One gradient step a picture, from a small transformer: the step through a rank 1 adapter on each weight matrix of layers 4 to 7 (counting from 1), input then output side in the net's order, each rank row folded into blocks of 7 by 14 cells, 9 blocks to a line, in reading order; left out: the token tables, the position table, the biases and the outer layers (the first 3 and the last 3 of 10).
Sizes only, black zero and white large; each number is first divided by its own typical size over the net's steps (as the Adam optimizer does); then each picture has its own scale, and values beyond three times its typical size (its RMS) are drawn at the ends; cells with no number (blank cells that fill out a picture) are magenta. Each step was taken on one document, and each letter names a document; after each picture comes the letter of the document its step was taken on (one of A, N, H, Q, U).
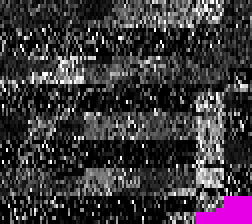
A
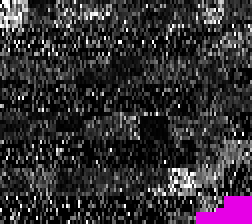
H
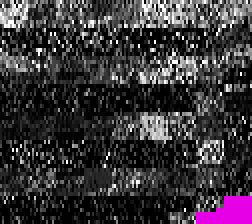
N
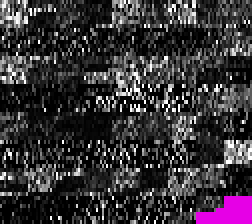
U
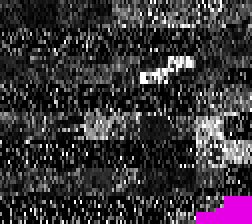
A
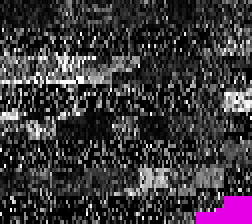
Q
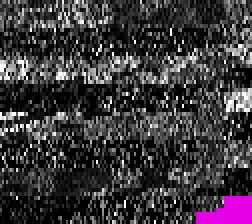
U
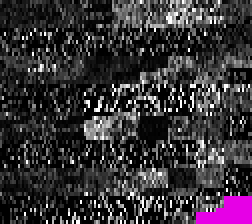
A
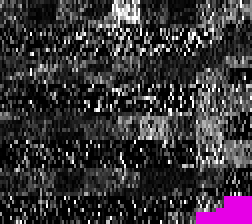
A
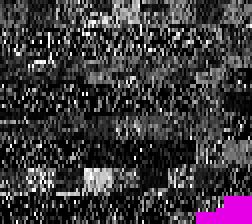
N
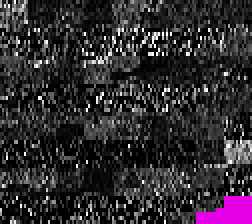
H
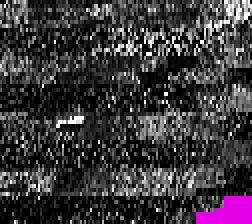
U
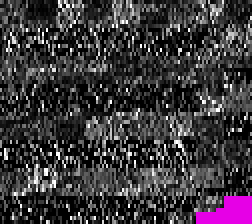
U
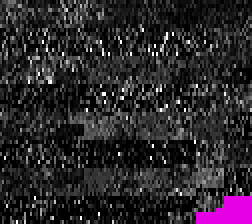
H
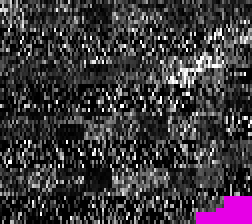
U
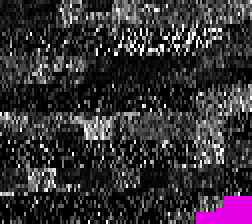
A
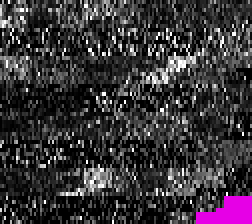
H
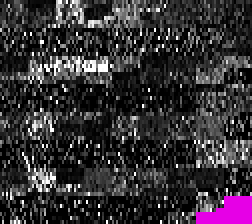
A
